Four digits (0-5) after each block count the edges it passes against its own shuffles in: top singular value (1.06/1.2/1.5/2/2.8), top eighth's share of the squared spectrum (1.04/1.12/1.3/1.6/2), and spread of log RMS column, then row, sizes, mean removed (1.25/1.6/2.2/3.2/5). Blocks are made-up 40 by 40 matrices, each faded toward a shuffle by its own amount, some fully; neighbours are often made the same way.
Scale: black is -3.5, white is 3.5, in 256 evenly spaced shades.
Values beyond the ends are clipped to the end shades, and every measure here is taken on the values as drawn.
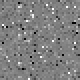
1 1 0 0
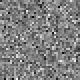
0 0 0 0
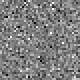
0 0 0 0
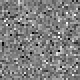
1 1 0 0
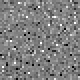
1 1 0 0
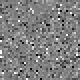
1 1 0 0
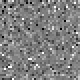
2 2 0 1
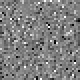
1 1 0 0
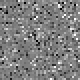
0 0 0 0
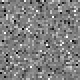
1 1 0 0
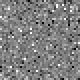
0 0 0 0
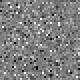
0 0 0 0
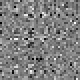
3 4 2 2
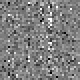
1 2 2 0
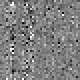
2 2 3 0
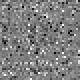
3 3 1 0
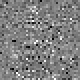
3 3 1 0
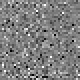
3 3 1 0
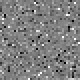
2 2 0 0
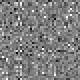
3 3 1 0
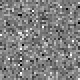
1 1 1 0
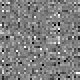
3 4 2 2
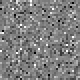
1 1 0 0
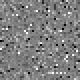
0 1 0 0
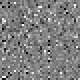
3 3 2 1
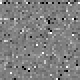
2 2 0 1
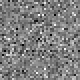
0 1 0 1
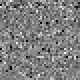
0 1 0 1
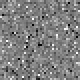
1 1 0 0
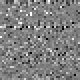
3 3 0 2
